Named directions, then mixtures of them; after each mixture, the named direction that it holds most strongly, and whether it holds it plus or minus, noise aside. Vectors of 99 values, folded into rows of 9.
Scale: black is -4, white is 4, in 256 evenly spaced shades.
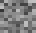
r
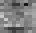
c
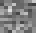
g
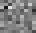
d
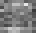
c, minus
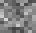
c, plus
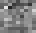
d, minus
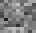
c, minus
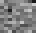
g, minus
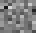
d, plus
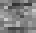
c, plus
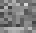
c, minus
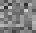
d, plus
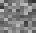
r, minus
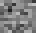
g, minus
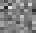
d, plus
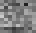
c, plus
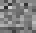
d, plus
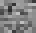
g, minus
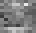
c, minus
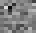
g, minus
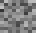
r, plus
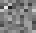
d, minus
